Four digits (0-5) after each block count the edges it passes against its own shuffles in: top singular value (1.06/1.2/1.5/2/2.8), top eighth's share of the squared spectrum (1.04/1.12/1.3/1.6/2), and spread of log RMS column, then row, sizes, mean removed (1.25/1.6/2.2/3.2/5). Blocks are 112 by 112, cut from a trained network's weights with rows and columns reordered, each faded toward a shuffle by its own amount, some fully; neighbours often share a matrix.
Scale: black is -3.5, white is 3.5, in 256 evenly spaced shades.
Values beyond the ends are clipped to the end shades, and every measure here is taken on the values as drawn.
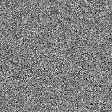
3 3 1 2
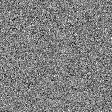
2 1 0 0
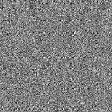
4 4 1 3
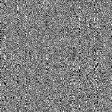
4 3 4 1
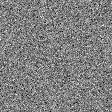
0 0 0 0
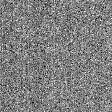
2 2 0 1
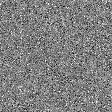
0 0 0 0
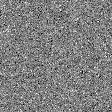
0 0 0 0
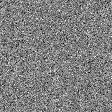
0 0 0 0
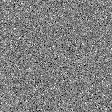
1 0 0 0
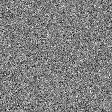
0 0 0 0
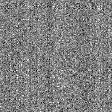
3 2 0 3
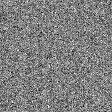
1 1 0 1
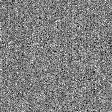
2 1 0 1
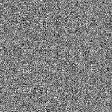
3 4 2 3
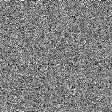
2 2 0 2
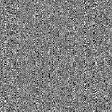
4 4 4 0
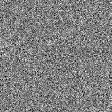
3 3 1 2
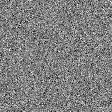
2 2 0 1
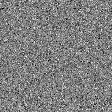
1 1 0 1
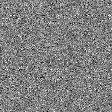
2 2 0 2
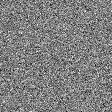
1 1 0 0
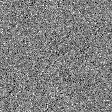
1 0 0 0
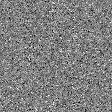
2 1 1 0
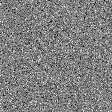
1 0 0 0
